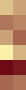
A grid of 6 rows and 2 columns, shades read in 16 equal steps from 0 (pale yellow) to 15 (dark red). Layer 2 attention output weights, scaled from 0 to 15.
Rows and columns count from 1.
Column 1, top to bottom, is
3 8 5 0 15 9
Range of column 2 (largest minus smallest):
10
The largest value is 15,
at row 5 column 1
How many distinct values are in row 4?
2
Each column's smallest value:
0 4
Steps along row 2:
down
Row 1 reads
3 5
